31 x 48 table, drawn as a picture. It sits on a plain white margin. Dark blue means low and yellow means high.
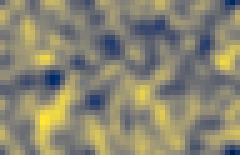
There are no lone odd cells. The halves do not mirror each other. The texture is blotchy.
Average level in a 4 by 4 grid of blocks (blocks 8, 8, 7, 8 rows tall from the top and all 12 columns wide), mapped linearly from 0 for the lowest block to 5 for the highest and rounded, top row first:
4 1 0 1
3 0 1 2
2 2 4 2
5 4 5 2
